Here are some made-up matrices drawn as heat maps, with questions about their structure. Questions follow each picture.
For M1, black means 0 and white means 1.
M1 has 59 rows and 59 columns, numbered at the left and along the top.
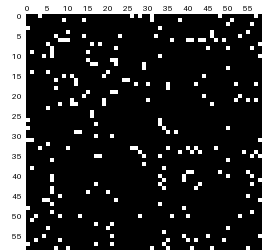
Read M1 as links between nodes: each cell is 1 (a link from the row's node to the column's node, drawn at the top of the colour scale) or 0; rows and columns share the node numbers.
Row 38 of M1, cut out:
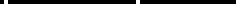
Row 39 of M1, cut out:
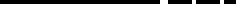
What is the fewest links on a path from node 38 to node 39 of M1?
3
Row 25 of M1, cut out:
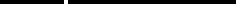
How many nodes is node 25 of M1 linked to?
1
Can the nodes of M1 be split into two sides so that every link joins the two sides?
no
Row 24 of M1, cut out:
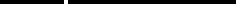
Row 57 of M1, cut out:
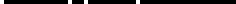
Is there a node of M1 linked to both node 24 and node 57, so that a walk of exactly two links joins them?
no
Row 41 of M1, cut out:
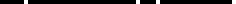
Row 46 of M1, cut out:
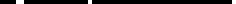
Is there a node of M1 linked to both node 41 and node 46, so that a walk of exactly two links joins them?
yes
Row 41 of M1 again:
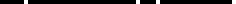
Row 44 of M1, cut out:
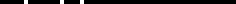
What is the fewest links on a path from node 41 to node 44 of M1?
2
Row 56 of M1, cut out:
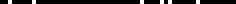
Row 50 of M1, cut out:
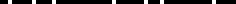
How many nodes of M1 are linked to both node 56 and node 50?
3
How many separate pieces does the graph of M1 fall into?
1
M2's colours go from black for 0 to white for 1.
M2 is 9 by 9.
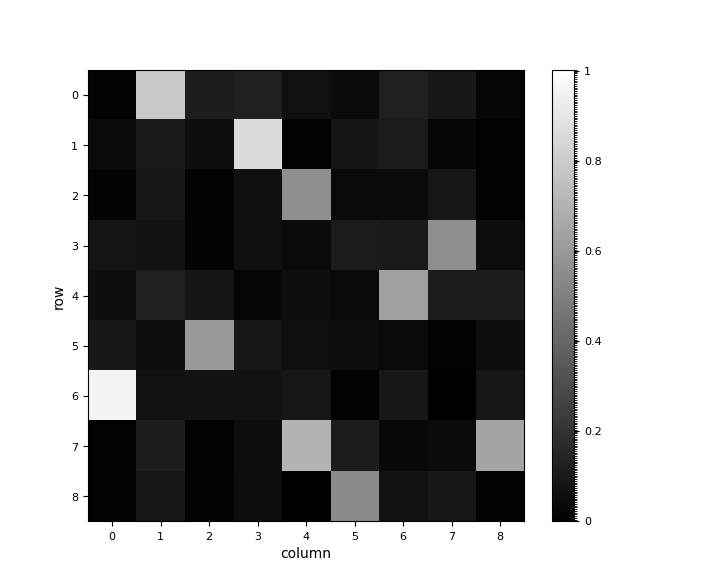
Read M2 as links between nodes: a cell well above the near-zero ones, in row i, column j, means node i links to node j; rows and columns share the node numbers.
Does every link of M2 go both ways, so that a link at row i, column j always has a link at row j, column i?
no
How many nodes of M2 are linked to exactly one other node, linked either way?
0
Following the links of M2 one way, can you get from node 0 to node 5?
yes
